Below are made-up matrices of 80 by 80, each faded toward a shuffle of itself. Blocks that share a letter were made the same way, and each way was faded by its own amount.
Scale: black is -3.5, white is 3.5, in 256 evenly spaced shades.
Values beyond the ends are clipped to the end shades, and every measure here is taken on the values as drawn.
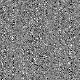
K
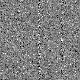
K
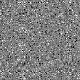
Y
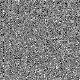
K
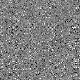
Y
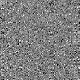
Y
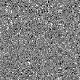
Y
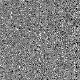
K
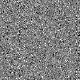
K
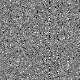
K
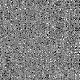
Y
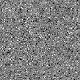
Y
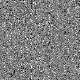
K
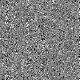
K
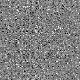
Y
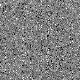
K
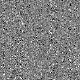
K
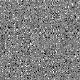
Y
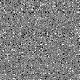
Y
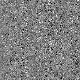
K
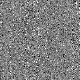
K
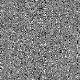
K
